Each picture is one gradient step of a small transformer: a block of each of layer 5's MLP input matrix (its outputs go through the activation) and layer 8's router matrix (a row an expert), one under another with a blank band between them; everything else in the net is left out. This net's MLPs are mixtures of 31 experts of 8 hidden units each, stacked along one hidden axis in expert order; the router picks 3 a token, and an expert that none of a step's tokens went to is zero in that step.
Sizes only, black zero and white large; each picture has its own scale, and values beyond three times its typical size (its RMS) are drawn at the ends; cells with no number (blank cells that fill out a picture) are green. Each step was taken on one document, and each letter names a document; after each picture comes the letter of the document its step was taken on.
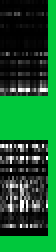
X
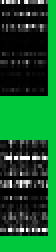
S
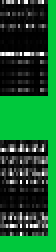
S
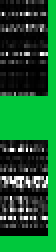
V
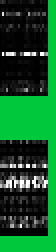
V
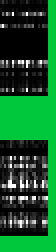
S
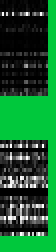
S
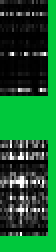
X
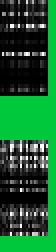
S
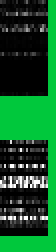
V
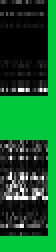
X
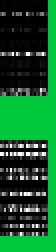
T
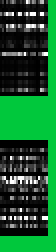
V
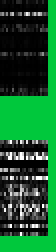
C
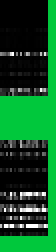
T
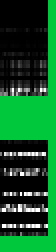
T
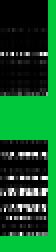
T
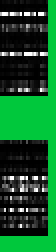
V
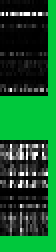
S
